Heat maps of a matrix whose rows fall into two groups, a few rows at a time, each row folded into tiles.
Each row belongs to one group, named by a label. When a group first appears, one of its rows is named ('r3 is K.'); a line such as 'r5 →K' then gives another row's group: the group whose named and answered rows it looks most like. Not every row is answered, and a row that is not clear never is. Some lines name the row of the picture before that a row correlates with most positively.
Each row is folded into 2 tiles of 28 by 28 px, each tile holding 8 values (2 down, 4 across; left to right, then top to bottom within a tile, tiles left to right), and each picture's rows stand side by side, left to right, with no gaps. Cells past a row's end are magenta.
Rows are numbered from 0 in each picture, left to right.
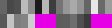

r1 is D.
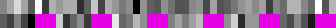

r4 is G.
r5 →D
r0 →D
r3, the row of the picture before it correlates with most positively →0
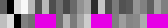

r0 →G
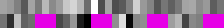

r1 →D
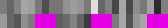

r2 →G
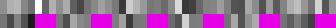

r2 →G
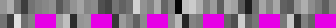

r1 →G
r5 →G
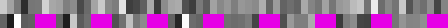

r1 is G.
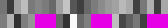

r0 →G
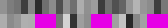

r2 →G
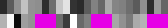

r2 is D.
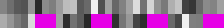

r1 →D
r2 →D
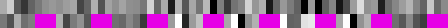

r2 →D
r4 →G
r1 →D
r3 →G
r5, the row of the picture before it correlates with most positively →0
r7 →D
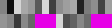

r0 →G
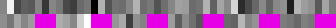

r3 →D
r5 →G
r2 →G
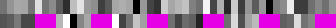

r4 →G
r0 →D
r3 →D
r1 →G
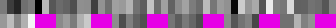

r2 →D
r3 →D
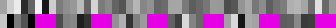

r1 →D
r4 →G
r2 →G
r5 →D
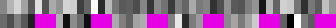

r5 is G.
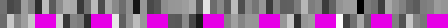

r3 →D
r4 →G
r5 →G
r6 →D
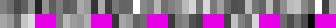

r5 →D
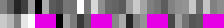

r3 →D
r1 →D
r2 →G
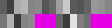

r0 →G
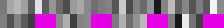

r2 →G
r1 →G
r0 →D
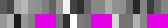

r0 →G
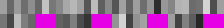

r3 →D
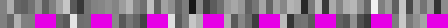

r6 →D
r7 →G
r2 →D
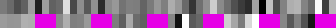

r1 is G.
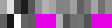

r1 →D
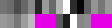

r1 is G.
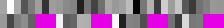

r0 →D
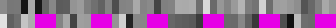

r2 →G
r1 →G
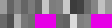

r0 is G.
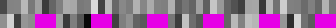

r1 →D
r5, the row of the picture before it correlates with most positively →0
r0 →G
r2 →D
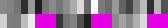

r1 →D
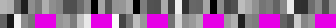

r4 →G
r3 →G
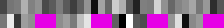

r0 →G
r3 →G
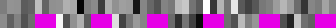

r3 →D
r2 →D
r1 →D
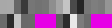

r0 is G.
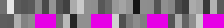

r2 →D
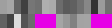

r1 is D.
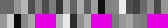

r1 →G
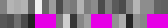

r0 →D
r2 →G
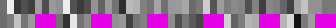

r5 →G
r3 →D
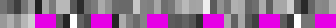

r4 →D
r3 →D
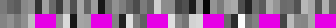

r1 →G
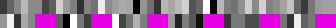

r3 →D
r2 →D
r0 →G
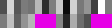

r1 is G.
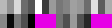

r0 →D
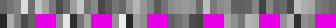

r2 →G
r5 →G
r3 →D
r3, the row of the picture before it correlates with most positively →1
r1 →G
